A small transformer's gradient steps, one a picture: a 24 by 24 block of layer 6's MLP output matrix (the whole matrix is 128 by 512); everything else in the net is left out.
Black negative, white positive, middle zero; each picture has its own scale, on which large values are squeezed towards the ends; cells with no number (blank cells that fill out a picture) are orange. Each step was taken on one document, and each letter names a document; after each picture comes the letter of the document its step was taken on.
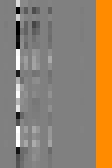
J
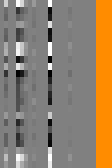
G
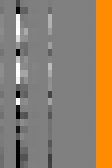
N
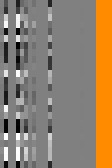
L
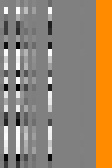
L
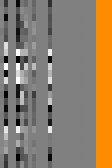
L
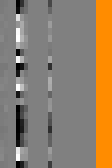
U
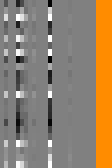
G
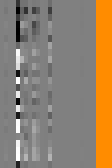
J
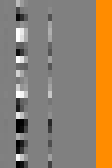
U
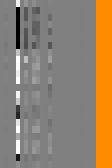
J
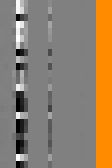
U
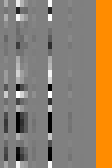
G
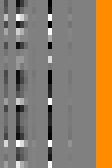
G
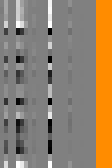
G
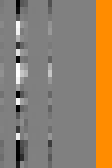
N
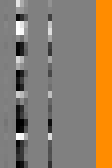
U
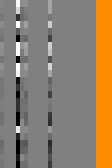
N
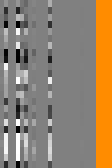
L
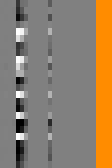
U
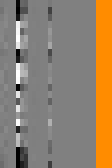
N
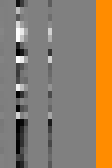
U
